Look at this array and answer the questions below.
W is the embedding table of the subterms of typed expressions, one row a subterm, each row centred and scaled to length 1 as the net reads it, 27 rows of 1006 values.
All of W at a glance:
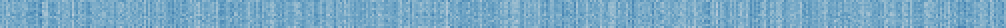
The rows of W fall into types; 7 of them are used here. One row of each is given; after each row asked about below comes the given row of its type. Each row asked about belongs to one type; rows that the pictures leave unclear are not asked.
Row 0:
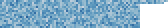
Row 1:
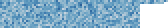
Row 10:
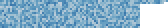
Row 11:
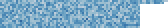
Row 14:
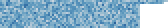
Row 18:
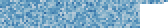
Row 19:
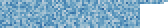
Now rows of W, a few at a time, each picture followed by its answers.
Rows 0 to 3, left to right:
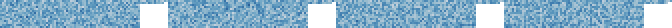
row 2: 11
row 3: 10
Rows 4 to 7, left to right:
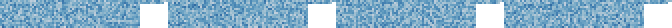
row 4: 11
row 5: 19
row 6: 10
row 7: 11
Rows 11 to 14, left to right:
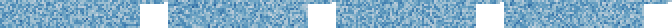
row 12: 18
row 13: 10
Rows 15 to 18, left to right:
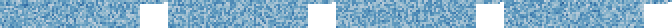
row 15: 14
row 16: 10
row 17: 0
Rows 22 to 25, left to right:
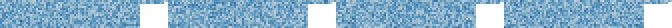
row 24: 14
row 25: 0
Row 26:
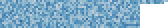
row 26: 11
